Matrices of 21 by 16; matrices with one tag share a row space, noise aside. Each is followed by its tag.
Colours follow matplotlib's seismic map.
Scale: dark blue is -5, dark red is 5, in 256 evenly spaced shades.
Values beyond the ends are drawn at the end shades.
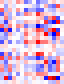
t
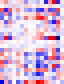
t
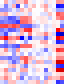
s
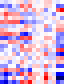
s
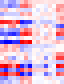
s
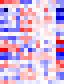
s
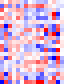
t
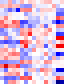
s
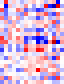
t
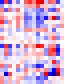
t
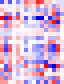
t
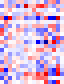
t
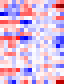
s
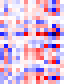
t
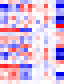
s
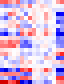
s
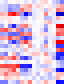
s
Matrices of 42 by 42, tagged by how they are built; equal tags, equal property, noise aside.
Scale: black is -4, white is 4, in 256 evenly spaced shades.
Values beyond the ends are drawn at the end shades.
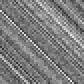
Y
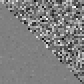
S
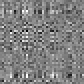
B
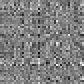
B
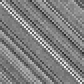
Y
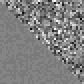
S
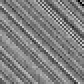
Y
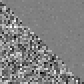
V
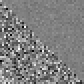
V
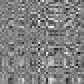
B
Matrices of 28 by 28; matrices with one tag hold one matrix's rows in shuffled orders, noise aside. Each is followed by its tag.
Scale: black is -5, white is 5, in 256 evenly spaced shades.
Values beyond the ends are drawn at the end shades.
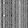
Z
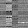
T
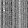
Z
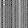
Z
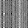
Z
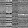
T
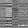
T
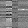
T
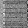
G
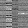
T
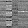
T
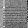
G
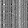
Z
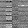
T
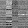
T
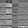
T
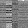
T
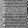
G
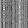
Z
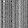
Z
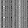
Z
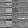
T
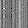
Z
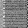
G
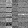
T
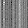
Z
